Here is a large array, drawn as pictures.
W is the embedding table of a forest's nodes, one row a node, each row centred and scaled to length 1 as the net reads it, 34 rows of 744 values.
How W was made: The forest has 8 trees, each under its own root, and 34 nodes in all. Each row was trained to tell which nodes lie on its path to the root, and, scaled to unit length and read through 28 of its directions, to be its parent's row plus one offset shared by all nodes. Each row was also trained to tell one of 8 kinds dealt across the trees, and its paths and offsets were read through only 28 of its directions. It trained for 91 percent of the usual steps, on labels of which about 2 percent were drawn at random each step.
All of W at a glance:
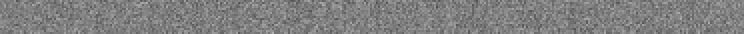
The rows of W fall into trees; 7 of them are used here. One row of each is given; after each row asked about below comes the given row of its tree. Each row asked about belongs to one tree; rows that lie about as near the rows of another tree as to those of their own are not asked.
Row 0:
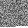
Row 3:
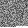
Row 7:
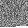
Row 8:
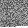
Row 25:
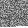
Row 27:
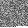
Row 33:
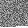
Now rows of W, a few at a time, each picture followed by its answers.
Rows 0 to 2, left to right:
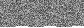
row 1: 0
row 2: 8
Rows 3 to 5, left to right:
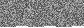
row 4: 8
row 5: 25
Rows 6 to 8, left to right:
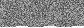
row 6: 8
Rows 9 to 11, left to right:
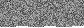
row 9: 3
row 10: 27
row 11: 25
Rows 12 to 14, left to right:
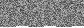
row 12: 25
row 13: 3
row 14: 7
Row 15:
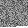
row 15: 27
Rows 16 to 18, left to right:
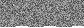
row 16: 33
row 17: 7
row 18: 27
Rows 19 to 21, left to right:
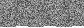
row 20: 0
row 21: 8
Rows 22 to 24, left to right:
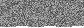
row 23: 0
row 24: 25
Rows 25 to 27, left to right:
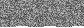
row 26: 7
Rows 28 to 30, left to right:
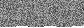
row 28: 8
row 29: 27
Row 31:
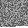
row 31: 3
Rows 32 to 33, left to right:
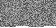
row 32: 3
